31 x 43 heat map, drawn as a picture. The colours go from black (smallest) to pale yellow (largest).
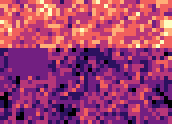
Stripes: none. Odd patch: calmer, in the middle left. Seam: horizontal, 40% of the way down, the top part higher. Calmest part: middle left.
